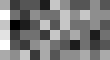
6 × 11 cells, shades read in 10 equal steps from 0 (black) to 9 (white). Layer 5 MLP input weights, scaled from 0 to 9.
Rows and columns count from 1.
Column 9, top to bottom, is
3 7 4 4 4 6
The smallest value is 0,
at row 3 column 2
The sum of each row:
41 57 44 46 42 55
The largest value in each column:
9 5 7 5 7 7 7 6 7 5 6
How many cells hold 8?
1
